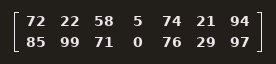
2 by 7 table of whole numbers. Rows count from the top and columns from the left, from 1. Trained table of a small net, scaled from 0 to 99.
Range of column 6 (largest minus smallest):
8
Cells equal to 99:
1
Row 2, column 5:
76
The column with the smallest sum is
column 4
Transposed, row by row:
72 85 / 22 99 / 58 71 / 5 0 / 74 76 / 21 29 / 94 97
